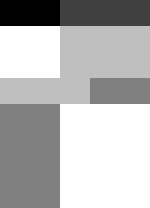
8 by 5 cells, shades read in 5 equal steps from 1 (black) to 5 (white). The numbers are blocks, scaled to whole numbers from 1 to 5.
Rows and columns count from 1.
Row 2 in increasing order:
4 4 4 5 5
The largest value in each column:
5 5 5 5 5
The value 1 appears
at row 1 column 1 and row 1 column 2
